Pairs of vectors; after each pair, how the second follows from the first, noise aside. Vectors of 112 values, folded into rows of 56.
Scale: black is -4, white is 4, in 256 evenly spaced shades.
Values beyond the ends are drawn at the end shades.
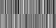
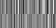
sign-scrambled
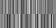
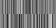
sign-scrambled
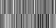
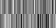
copied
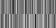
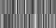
sign-scrambled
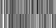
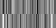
sign-scrambled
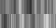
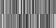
shuffled
